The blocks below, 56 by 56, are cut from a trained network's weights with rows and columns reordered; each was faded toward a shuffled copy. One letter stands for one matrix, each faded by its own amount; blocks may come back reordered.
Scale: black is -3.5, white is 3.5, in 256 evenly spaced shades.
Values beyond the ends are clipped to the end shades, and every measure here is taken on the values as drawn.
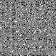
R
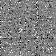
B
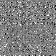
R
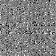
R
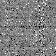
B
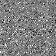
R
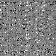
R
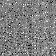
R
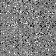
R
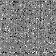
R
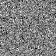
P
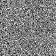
P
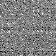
B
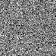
P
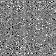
R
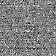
B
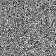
P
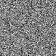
P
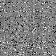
R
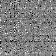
B
